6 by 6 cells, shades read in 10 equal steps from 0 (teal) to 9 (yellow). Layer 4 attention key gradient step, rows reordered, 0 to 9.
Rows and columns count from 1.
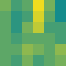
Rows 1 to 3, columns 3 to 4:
3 9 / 2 8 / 4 7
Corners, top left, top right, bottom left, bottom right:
4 0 3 4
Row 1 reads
4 2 3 9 4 0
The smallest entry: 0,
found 2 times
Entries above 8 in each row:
1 0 0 0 0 0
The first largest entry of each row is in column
4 4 4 1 3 3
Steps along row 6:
down up down up up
